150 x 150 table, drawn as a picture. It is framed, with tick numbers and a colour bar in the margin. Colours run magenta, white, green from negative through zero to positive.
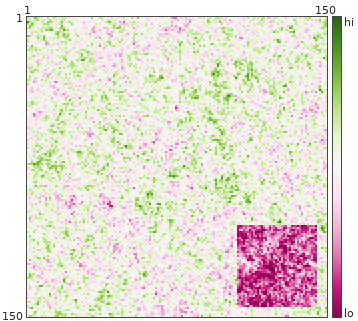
Ninth with the lowest average: bottom right. Mirror symmetry: none. Grain: blotchy. Odd patch: lower, in the bottom right.
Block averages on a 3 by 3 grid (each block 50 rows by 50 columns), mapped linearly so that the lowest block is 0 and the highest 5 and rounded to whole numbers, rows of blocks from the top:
5 5 5 / 5 5 5 / 5 4 0
